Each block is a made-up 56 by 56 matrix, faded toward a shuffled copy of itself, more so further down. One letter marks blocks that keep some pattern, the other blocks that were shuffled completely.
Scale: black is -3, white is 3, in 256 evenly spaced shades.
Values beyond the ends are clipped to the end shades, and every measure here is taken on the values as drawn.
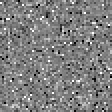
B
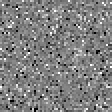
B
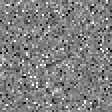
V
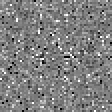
V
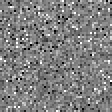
B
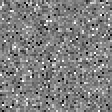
B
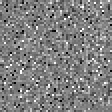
B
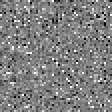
V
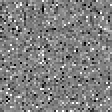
V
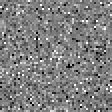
B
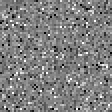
V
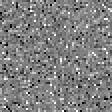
B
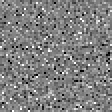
B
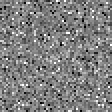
V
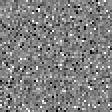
V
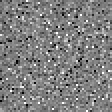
B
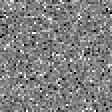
B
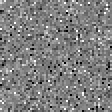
V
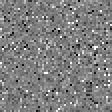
V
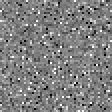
B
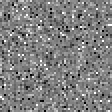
V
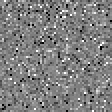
V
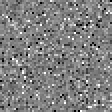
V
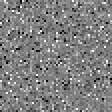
V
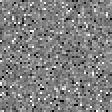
B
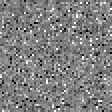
B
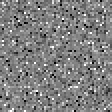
B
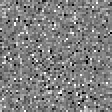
B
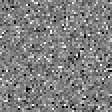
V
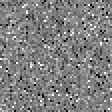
B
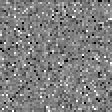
B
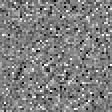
V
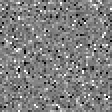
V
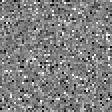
B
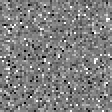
V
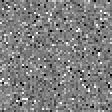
B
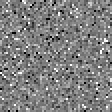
B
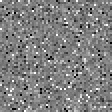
B
